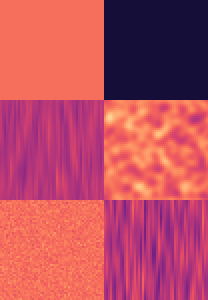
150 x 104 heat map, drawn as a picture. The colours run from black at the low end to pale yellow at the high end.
The table splits into 3 rows of 2 panels. Panel 1,1: high, flat. Panel 1,2: very low, flat. Panel 2,1: middling, streaked downward, faint in contrast. Panel 2,2: high, blotchy. Panel 3,1: high, fine-grained, faint in contrast. Panel 3,2: middling, streaked downward.
